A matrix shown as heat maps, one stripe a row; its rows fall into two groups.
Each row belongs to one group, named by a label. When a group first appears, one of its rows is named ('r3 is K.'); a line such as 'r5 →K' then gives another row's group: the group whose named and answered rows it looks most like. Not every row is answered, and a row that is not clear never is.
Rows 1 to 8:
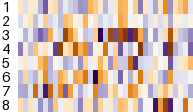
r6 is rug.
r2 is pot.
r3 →pot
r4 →rug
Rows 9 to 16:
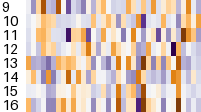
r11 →pot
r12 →rug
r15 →pot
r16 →pot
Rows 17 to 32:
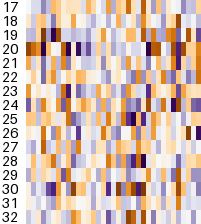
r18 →pot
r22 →rug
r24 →rug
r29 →rug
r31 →pot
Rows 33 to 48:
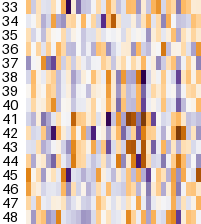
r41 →pot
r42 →pot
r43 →pot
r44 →pot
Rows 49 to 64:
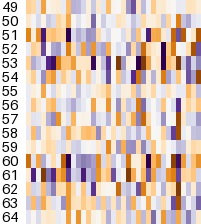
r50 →pot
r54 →rug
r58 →rug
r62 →pot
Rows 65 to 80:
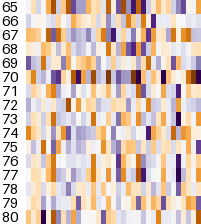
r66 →pot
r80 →rug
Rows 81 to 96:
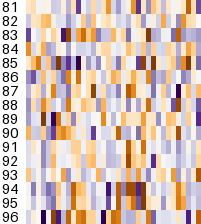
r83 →rug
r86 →rug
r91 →pot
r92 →pot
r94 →pot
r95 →pot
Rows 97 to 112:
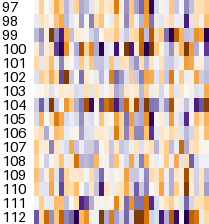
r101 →pot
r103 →rug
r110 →pot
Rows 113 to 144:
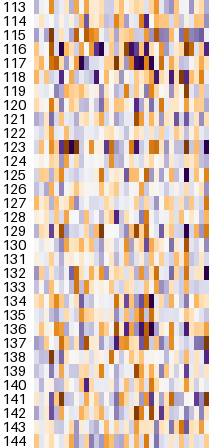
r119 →pot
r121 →pot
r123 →rug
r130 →pot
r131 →pot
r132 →rug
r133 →rug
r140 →pot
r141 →rug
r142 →pot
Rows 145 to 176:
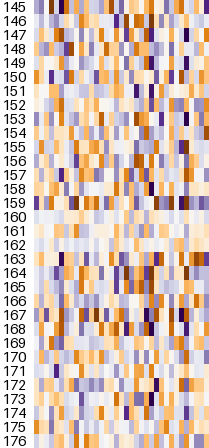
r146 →pot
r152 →rug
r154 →rug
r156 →pot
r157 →pot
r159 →rug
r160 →pot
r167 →rug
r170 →rug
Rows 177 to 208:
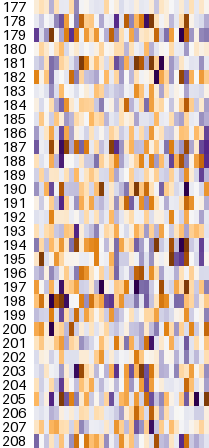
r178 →pot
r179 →rug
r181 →pot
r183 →pot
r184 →pot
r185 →rug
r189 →rug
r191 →pot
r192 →rug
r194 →rug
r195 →rug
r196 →pot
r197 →pot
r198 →rug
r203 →pot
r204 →pot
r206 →pot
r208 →rug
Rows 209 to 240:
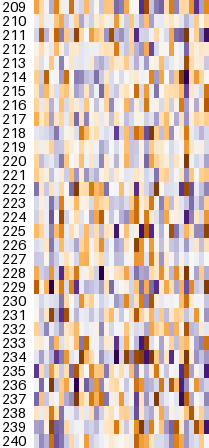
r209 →rug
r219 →pot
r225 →rug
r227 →pot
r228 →pot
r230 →pot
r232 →pot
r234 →pot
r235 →rug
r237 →rug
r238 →pot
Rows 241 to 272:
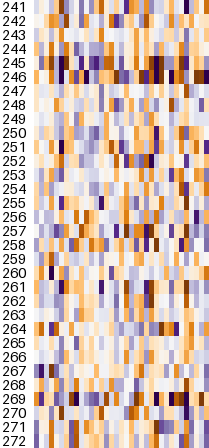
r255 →pot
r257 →pot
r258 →rug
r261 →pot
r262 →pot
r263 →pot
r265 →pot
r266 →pot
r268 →rug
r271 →rug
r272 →rug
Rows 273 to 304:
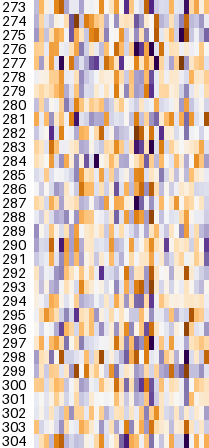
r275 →rug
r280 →rug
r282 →pot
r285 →pot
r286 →pot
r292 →pot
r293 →pot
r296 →pot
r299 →rug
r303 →pot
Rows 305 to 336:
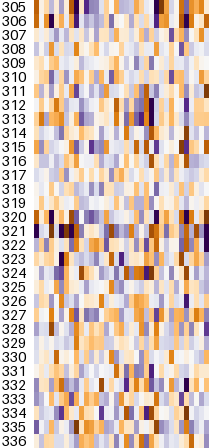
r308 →rug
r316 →pot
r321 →rug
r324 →pot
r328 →rug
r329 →rug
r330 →rug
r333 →rug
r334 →pot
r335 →rug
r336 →pot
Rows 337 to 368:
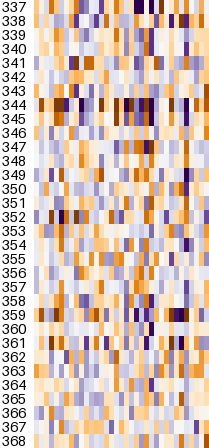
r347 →pot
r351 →pot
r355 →rug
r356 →pot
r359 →rug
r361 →rug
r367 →rug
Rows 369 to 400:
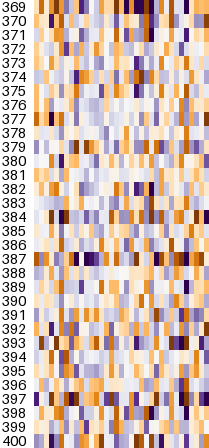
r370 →rug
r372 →rug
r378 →pot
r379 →rug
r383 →pot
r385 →pot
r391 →rug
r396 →rug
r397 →rug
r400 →pot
